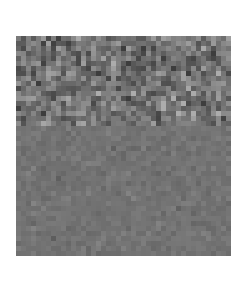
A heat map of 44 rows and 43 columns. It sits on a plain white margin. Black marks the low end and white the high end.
No overall slope runs across the table. Neither half mirrors the other. The bottom part is calmer, past a seam about 40% of the way down. The grain is fine, like static. No row or column stands out. The distribution is heavy-tailed on both sides. There are no regular stripes.
